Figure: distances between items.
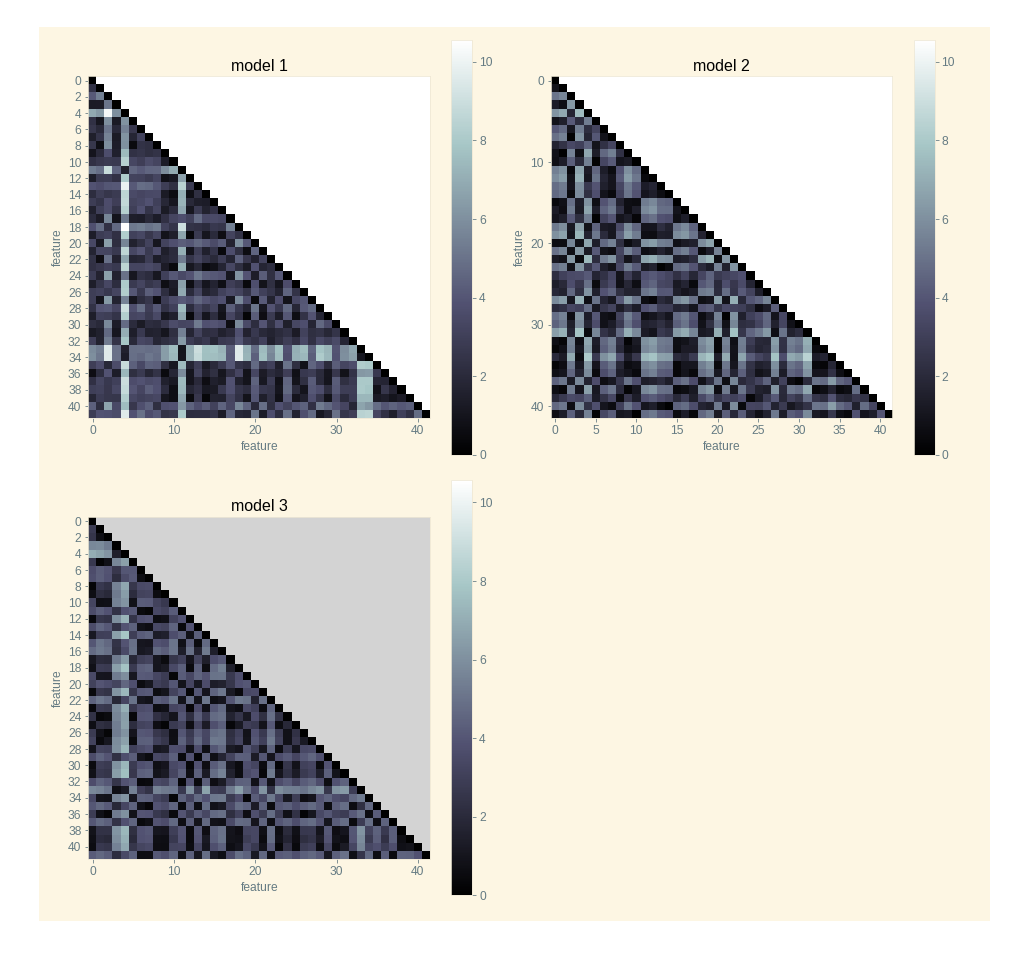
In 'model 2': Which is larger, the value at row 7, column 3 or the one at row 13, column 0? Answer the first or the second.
the first
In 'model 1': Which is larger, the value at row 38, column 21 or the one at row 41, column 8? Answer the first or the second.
the second
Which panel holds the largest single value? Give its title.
model 1
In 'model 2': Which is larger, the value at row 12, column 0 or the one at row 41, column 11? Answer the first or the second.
the first
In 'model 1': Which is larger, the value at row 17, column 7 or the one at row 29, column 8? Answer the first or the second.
the second
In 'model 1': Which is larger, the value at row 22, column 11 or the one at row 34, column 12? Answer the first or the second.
the second
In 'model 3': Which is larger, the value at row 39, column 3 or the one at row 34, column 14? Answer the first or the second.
the first
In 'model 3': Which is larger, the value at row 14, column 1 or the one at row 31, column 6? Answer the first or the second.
the second
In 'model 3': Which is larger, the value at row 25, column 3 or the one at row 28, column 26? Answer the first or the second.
the first
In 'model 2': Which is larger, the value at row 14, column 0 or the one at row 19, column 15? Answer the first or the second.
the second
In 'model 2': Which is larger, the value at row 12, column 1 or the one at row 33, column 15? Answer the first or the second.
the first
